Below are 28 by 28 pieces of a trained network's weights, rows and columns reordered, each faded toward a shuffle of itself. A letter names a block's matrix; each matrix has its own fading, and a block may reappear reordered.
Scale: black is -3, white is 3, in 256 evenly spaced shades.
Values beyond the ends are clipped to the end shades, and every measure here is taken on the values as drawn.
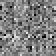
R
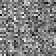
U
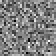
U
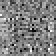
R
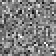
U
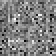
R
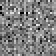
R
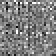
R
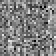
R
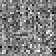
R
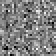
R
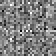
R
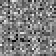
R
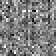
R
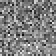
U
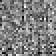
R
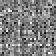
R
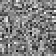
U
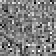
R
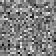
U
